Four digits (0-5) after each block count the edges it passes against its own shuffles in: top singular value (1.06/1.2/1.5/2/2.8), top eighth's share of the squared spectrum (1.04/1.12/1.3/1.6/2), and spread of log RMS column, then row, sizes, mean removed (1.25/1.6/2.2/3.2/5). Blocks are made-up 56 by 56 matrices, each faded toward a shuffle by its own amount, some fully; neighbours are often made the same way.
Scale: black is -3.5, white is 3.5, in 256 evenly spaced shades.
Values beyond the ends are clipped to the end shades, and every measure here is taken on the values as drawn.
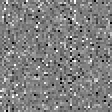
3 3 1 1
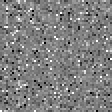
2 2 1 0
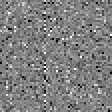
3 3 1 0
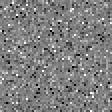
0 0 0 0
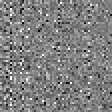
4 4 2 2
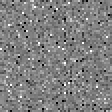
2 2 1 0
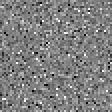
2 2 0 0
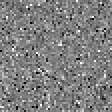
2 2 1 0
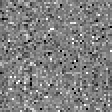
3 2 1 0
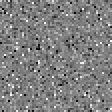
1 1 0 0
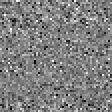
0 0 0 1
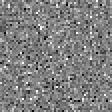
1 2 0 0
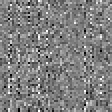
4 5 3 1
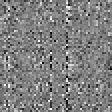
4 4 3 2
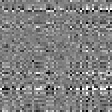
5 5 3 4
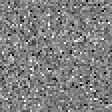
2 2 0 0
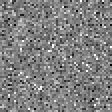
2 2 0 0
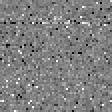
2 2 0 1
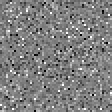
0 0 0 0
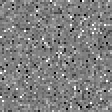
0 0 0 0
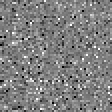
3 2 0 1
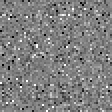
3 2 0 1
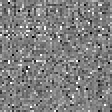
3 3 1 1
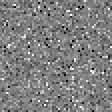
0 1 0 0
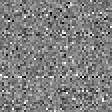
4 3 1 2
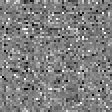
4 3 1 2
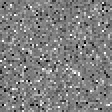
0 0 0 0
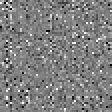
4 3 2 1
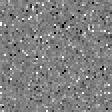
0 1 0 0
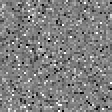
0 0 0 0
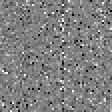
2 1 0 0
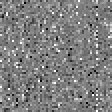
3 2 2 0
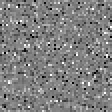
0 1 0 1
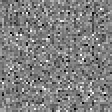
2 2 1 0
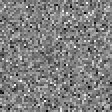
1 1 0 0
